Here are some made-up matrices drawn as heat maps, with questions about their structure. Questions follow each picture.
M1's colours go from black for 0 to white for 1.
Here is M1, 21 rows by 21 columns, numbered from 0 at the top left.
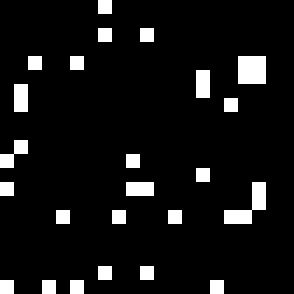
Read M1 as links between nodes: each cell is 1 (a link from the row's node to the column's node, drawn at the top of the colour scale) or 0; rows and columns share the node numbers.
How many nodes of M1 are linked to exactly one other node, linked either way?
2
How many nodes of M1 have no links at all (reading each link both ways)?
0
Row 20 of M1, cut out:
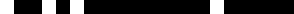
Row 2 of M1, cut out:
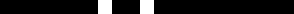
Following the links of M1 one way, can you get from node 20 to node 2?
yes
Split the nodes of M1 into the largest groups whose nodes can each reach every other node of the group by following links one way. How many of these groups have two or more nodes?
0
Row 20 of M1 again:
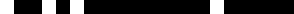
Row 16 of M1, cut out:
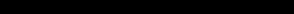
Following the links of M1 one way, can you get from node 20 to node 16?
yes
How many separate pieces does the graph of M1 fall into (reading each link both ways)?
1
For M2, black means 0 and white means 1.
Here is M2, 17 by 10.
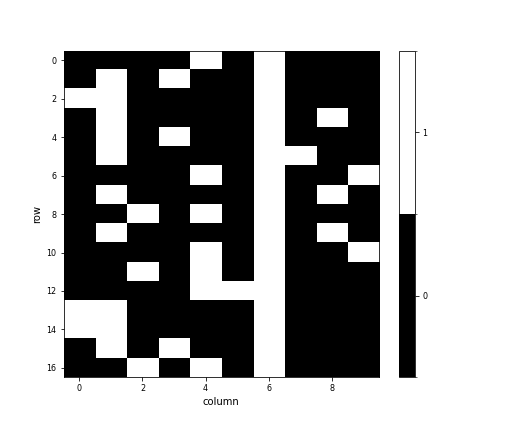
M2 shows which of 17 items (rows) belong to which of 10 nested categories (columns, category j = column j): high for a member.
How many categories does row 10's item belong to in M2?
3
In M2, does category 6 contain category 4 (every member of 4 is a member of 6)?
yes
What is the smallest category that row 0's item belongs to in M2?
4
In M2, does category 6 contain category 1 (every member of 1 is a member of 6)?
yes
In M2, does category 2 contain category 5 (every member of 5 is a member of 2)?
no
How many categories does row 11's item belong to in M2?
3
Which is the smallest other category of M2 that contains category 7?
1
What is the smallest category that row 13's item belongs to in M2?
0
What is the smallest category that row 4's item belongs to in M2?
3
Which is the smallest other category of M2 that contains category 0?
1
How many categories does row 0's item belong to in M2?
2
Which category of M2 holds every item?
6
